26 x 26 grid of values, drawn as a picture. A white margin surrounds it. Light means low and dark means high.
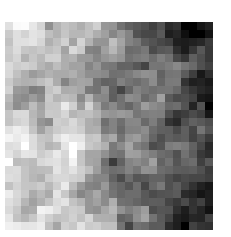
The field is mottled with small blotches. No single row or column stands out from its neighbours. The field climbs toward the right. No regular stripes run through it.
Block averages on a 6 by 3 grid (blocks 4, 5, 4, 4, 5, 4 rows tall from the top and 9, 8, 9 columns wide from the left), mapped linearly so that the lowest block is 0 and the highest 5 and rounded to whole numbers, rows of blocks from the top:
025 | 134 | 124 | 024 | 034 | 025
